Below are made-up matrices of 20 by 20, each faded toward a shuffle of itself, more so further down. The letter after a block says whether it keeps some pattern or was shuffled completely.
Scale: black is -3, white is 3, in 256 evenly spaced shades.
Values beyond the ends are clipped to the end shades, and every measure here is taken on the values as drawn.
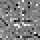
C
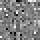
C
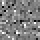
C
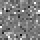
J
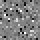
J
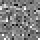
J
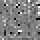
C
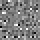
C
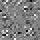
C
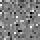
C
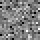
J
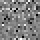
C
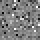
J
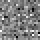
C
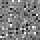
C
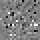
C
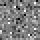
J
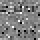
C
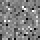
J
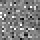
C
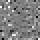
C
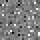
J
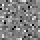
J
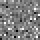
J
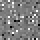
C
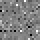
C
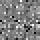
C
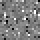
J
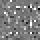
C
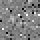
J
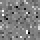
J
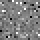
J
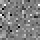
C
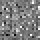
C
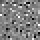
C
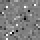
J
